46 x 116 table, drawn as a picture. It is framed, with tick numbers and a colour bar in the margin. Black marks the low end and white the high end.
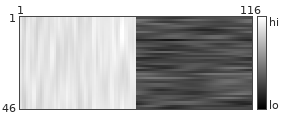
The table splits into one row of 2 panels. Panel 1,1: very high, streaked downward, faint in contrast. Panel 1,2: low, streaked across.
